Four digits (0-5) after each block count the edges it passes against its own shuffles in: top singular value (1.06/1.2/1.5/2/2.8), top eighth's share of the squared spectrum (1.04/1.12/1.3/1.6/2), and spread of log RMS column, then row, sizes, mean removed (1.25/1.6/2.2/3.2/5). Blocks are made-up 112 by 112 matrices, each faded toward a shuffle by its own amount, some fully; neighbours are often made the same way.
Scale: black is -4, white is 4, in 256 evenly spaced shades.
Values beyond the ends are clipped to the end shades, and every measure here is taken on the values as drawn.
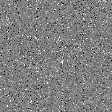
1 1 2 0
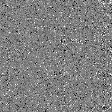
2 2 2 1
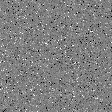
0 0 0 0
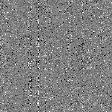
2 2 3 2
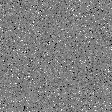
0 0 0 0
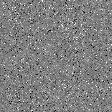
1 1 1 0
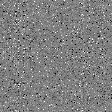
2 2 2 1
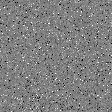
0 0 0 0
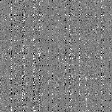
2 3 4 3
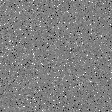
0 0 0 0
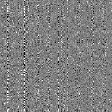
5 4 4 1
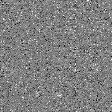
3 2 2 0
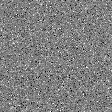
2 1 0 0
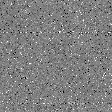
1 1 0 1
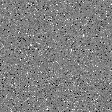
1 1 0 1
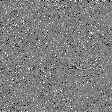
1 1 0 1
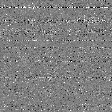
3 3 1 3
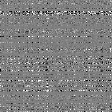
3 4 3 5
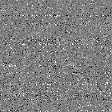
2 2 2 3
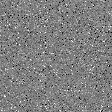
1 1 1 1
